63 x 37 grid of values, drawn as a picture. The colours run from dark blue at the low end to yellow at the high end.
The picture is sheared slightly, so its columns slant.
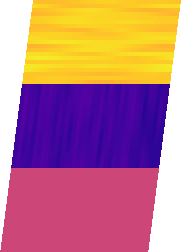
It is made of 3 by 1 panels. Panel 1,1: very high, streaked across, faint in contrast. Panel 2,1: very low, streaked downward, faint in contrast. Panel 3,1: middling, flat.
